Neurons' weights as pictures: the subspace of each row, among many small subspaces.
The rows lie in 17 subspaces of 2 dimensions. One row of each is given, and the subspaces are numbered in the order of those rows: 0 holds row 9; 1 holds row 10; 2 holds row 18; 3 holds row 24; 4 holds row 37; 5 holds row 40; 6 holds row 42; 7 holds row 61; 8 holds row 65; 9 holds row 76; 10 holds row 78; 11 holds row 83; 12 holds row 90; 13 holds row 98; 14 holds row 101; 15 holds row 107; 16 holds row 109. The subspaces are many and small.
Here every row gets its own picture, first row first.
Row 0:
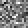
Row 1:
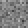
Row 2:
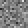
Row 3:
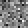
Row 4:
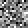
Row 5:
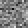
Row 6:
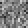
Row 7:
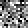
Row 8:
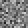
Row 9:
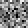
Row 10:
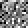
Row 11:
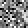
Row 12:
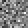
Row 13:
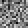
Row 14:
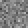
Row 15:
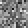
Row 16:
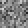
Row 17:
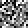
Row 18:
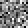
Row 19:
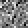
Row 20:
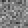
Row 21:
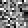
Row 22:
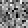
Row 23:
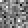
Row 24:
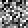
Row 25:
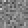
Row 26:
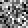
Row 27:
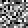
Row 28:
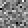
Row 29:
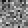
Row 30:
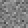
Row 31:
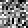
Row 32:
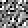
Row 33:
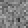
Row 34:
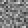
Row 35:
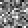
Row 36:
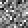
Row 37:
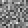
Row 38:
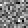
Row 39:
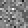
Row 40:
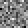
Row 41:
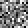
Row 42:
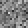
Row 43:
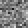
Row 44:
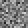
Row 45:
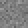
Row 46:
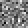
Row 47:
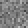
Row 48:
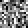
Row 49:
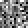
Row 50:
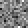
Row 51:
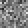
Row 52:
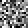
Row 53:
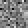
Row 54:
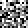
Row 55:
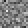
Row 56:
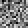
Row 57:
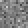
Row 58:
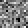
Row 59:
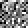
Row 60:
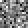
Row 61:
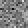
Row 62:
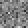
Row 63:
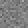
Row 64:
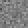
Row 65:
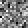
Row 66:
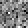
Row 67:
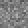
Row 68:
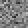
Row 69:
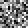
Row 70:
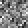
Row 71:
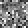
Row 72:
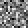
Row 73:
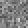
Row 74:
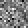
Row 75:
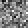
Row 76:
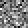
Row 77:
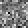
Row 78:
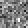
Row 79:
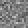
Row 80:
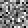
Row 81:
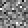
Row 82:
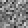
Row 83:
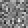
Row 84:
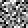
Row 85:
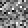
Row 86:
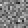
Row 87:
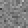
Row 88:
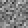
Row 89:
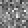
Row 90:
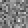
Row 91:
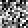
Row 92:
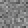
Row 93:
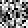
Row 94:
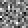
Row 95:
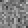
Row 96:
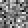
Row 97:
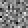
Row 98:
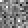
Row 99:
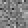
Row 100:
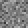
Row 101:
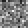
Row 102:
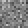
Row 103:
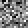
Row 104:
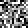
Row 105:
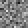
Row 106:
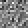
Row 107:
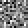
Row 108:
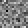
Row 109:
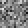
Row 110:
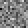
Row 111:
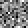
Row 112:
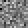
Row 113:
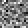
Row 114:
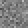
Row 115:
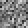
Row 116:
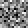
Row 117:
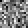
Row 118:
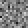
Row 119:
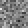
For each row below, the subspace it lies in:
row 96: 13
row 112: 15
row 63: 6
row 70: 8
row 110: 5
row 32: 15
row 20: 14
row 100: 1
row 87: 9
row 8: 11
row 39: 7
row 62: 6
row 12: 12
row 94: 8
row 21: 5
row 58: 10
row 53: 5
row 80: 2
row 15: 5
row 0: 3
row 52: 12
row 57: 13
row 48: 12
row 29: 4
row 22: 0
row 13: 4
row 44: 11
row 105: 2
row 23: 13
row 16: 16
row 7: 4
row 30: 1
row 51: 16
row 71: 7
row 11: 7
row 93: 0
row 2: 6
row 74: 7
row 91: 3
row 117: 12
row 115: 11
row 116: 0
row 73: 10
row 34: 16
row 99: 5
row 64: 15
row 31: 11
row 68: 3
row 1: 14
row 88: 11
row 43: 7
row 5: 7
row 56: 4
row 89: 0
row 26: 8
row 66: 6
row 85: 9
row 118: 8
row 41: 2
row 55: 10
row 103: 3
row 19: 1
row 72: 5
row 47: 2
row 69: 8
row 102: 4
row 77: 7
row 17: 1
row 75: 3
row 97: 8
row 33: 10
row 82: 11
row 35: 9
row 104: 16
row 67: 0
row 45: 2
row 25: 15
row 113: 10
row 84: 1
